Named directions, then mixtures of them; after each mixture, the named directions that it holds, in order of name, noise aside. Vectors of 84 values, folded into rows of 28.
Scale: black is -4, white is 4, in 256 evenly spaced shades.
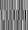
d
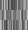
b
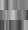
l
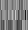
d, l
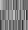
d, l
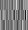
d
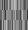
b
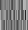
b, d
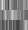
b, l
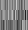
d, l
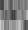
l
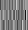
d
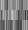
d, l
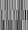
d, l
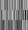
d, l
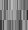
b, l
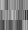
d, l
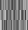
b, d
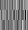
d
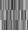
b, d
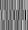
d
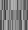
b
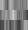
l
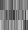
d, l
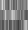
b, l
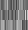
d, l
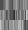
d, l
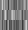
b, l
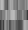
l
